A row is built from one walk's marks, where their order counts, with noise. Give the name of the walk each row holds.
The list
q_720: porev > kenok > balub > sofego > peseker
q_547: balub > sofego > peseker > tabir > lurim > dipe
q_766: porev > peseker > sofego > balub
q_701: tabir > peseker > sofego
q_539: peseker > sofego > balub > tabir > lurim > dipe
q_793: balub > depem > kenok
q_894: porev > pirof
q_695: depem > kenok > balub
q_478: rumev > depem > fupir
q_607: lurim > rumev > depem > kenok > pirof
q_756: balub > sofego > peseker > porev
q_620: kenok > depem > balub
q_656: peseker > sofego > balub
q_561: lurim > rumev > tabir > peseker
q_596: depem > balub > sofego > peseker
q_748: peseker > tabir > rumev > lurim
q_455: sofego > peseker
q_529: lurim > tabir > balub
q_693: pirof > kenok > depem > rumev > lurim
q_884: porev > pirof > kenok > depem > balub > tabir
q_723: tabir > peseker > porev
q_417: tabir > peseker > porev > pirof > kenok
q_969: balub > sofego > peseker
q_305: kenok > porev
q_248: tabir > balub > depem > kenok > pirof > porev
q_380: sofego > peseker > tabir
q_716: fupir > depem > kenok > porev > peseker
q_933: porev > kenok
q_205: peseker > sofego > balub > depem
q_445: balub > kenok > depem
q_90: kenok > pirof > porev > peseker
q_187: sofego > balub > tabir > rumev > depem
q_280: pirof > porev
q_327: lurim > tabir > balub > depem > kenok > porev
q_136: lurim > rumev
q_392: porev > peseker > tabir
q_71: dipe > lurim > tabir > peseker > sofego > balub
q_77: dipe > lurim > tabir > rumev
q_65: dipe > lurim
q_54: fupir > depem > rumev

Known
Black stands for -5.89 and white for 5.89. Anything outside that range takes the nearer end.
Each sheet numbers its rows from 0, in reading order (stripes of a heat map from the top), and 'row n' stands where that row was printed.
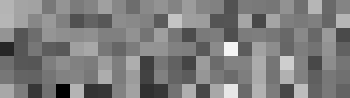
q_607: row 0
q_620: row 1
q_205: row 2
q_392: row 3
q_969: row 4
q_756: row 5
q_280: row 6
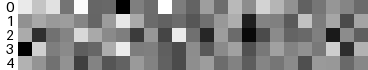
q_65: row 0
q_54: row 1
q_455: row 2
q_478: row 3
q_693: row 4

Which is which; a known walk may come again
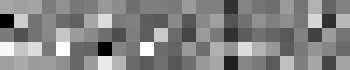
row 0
q_607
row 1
q_478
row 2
q_380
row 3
q_65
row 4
q_54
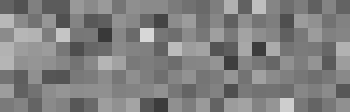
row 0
q_766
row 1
q_693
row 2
q_77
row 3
q_620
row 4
q_716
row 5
q_720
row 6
q_539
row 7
q_445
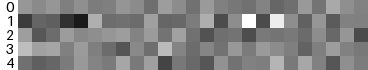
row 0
q_327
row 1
q_894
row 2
q_205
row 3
q_71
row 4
q_756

